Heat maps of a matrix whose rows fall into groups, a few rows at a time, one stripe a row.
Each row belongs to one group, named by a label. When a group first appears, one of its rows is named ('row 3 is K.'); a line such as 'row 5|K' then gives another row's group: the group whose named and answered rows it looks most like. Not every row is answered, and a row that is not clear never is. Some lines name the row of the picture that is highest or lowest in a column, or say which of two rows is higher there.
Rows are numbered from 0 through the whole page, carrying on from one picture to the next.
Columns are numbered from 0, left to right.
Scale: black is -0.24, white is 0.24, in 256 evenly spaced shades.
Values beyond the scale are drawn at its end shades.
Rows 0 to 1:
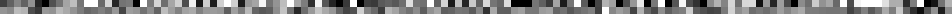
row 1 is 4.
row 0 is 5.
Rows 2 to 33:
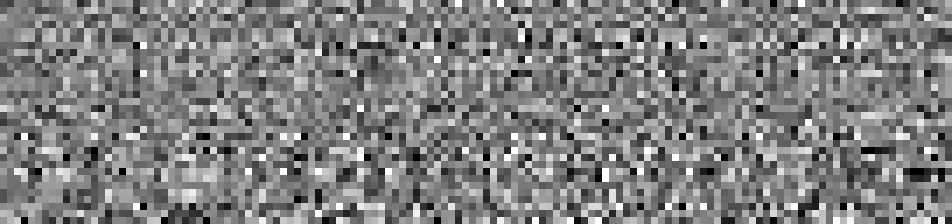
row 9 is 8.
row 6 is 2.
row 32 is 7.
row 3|5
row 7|2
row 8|5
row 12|5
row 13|7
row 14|7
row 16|8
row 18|5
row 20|5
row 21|8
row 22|2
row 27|4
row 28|5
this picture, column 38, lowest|21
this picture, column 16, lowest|21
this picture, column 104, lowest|33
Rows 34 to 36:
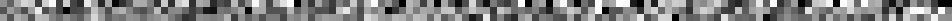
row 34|2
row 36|7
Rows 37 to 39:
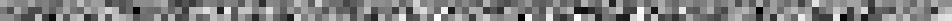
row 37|7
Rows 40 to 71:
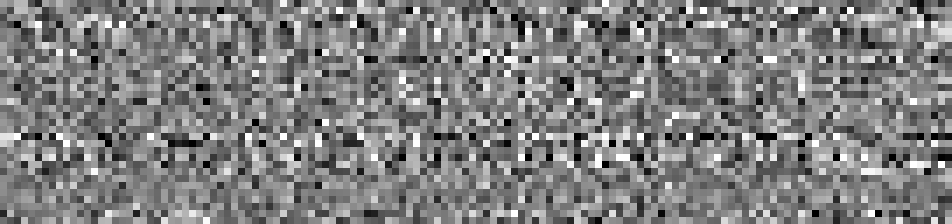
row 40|4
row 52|8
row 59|4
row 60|7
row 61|2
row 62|2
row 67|2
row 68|2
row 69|8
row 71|4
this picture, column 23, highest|71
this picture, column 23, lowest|63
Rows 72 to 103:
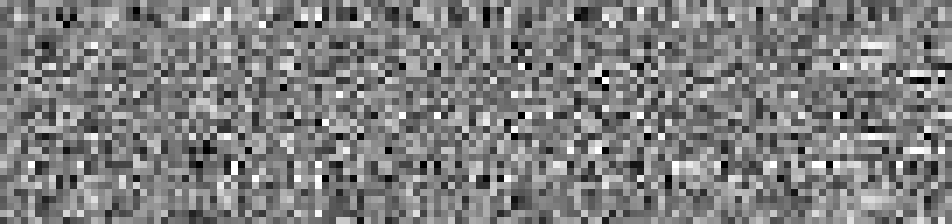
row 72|5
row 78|5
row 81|2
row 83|4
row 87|4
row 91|5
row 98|8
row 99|5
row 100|5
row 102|7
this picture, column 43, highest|74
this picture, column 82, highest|88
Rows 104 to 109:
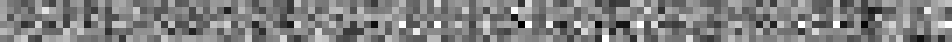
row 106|7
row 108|7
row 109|4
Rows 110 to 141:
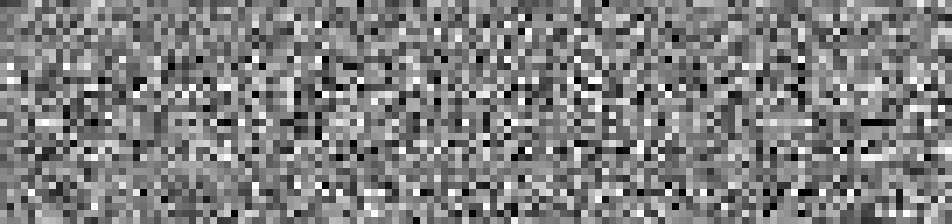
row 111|5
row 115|7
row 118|8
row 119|7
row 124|2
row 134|4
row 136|8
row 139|7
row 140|7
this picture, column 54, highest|137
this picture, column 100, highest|137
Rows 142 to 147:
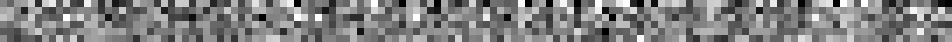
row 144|7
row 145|2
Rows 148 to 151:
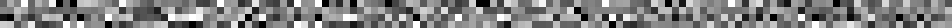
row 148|8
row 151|7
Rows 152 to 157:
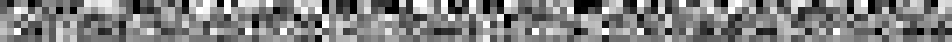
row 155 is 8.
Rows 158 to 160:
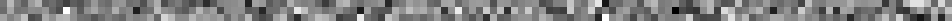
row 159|7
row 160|4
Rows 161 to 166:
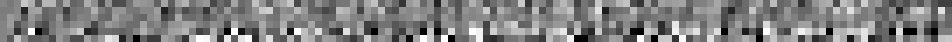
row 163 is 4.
